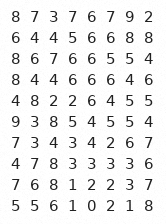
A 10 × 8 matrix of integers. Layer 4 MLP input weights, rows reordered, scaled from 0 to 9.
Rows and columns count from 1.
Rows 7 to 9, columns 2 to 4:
3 4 3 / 7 8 3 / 6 8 1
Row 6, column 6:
5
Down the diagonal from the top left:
8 4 7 6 6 5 6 6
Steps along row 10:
same up down down up down up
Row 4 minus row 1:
0 -3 1 -1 0 -1 -5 4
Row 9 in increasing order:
1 2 2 3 6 7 7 8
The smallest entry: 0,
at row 10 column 5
